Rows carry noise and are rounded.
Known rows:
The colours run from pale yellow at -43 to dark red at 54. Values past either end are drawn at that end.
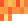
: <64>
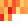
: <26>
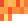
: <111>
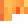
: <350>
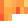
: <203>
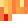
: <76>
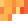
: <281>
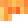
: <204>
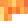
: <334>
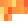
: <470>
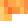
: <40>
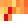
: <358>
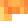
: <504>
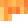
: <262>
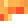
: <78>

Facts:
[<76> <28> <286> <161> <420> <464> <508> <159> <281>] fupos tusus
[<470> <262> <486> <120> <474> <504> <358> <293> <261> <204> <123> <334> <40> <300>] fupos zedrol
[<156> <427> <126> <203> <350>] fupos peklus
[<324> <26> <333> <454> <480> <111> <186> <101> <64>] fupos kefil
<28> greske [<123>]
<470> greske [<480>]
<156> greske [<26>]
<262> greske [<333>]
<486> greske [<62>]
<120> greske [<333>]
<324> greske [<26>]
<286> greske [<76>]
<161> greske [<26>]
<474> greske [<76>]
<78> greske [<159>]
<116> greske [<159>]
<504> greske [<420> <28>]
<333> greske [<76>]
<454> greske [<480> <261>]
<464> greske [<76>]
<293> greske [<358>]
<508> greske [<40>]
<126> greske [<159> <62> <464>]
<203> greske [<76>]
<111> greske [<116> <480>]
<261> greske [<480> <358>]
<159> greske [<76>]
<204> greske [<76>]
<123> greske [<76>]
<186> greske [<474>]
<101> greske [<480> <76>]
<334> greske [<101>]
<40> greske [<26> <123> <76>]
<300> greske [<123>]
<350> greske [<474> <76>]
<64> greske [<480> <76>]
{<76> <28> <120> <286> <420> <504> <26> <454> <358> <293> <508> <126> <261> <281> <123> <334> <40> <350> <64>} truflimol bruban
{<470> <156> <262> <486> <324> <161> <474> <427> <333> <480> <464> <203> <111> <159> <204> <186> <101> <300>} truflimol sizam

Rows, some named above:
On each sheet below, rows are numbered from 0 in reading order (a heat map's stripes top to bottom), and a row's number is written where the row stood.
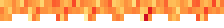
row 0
<28>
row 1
<470>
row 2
<101>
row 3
<293>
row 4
<159>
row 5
<358>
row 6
<286>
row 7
<101>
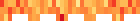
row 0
<454>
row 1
<28>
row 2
<76>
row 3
<464>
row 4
<454>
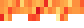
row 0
<333>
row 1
<480>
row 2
<261>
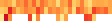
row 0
<358>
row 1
<324>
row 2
<161>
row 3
<62>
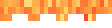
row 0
<427>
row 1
<420>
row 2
<508>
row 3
<186>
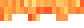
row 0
<156>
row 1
<116>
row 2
<464>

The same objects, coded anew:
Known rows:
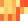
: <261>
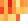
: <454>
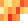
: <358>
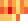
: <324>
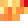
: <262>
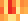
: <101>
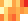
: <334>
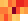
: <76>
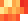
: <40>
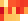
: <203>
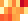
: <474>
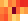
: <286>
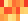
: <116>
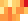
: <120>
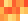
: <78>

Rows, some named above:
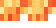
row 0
<293>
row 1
<261>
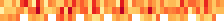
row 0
<470>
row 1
<186>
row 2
<28>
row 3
<101>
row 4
<186>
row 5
<26>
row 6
<62>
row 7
<480>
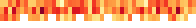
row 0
<28>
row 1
<161>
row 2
<156>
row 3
<101>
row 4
<26>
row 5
<427>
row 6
<333>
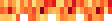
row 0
<324>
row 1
<159>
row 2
<420>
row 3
<508>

